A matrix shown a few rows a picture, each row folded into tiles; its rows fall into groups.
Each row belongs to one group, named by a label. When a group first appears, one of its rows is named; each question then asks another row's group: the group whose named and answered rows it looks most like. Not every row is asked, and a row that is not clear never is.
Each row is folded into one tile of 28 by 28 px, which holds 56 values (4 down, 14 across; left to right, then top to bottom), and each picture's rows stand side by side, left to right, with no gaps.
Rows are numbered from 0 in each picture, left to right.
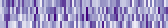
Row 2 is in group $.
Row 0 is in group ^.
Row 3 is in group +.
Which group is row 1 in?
+
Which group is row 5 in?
+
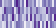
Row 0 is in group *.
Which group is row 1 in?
+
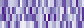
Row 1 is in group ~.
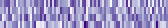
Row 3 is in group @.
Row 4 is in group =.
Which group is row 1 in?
^
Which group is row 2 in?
*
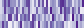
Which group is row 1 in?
=
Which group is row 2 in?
^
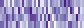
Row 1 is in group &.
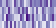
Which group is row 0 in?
+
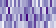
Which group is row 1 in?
&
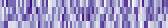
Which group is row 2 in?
+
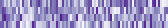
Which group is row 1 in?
^
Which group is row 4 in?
^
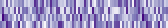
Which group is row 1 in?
^
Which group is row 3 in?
=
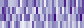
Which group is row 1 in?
$
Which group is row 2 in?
^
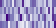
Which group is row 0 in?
&
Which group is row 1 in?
$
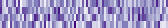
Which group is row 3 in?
^
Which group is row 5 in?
~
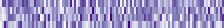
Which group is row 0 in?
^
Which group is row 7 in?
$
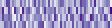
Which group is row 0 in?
+
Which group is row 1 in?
@
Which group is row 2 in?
$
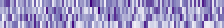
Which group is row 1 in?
+
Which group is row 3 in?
^
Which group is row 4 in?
~
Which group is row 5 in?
^
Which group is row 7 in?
^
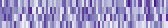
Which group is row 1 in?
=
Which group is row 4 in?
*
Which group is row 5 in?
*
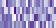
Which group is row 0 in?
+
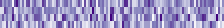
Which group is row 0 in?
*
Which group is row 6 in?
&
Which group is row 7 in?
~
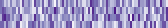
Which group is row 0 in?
&
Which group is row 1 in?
+
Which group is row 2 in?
@
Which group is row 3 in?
^
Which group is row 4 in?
~
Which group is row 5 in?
+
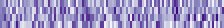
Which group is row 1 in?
+
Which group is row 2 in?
*
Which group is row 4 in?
~
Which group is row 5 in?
*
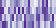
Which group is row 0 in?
=
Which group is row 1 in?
=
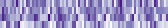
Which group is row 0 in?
~
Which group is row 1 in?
~
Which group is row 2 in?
&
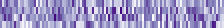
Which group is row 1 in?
$
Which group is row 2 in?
~
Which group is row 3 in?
=
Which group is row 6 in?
+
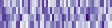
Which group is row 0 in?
&
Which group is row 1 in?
=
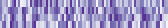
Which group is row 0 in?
=
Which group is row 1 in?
^
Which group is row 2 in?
=
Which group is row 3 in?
*
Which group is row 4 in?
&
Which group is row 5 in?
&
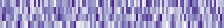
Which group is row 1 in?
@
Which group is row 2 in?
~
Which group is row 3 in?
*
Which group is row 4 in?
=
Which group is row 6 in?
^
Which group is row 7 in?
=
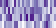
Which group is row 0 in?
$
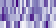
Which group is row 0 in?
~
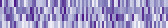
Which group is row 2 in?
*
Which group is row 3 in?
+
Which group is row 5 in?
+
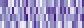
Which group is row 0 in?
$
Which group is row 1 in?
+
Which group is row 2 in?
*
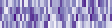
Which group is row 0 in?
=
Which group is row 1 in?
&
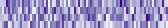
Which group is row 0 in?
^
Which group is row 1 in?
=
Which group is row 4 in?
~
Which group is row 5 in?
&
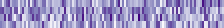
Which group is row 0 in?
@
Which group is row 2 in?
+
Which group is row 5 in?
~
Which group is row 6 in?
^
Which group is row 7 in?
^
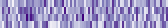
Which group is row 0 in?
+
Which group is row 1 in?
~
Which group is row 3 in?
^
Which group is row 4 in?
=
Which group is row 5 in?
+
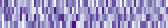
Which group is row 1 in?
+
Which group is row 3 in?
&
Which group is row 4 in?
&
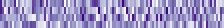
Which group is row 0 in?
=
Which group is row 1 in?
^
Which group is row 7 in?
=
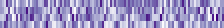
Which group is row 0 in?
+
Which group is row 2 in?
~
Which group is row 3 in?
~
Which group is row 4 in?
^
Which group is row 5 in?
~
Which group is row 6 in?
@
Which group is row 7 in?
~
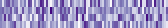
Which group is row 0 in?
@
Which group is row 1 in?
=
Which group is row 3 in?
@
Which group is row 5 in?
*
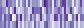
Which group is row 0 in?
$
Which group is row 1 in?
*
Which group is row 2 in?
$
